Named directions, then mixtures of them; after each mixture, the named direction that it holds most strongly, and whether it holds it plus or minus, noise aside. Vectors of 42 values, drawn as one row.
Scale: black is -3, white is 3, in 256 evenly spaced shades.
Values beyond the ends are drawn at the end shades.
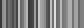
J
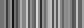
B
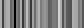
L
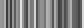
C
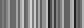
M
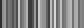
J, plus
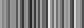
M, minus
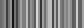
B, plus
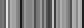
C, minus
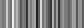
B, minus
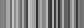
B, minus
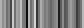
C, plus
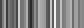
J, plus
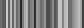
C, minus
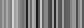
B, minus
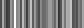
L, minus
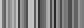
J, minus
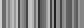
J, minus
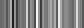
B, plus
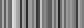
B, minus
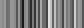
M, minus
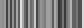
C, plus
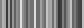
C, plus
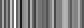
C, minus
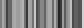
C, plus
